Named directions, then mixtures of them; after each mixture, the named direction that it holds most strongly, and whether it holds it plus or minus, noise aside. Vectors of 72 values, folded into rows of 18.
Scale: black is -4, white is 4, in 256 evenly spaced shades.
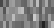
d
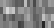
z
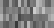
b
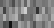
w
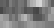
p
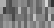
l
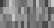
l, minus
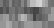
p, plus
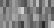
d, plus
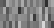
l, minus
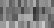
b, minus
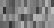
w, plus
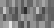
w, minus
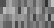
l, minus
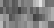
p, plus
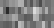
z, minus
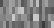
d, plus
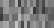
b, minus
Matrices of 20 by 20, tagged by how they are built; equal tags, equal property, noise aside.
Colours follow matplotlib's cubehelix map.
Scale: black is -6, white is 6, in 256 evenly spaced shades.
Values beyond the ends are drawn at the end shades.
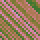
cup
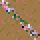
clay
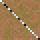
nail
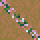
clay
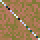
nail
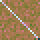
nail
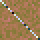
nail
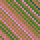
cup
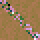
clay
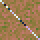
nail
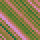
cup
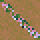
clay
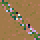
clay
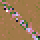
clay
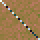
nail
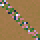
clay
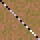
nail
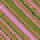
cup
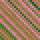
cup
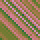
cup
